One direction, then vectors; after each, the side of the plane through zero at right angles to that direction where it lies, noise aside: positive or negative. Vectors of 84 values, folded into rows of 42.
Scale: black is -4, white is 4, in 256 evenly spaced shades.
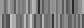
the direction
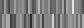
negative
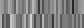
positive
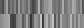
negative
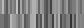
positive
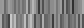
positive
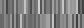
negative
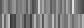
negative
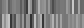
negative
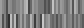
positive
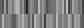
negative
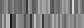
negative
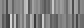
positive
